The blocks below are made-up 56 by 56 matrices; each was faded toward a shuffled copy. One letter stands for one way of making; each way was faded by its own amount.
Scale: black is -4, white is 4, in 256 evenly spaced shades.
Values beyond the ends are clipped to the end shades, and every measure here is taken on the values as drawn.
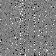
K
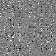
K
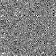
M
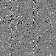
K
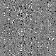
K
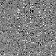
M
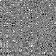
M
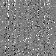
K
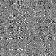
M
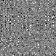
M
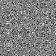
M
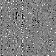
K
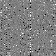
K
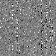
K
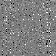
K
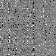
K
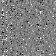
K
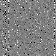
K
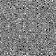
M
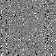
K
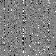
K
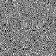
M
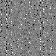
K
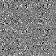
M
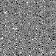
M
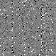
K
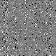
K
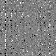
K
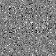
M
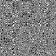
M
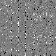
K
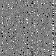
K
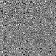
M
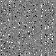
K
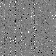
K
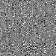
M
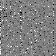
K
